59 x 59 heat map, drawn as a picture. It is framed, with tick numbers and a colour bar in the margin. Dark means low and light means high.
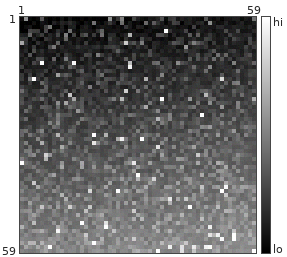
There are no regular stripes. Values rise toward the bottom. No row or column stands out. The texture is fine-grained noise.
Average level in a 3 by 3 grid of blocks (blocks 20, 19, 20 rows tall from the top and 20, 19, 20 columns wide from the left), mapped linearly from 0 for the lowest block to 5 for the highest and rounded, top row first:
000 | 223 | 455
